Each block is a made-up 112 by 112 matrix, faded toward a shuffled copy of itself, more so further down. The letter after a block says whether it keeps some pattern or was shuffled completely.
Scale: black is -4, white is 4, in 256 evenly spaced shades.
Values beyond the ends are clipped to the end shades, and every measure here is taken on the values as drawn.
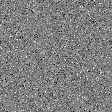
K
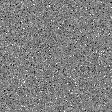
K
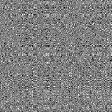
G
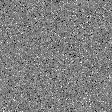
K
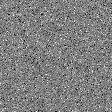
K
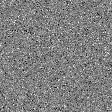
K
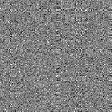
G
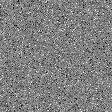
K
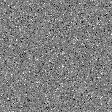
K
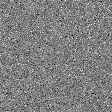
K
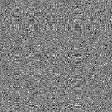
G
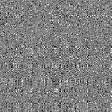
G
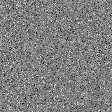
K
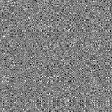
G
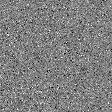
K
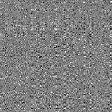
G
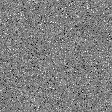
K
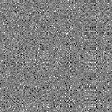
G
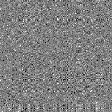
G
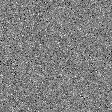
K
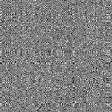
G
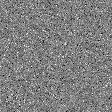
K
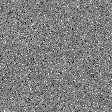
K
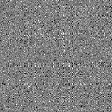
G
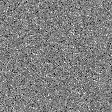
K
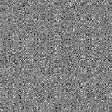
G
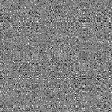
G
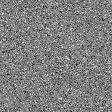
K
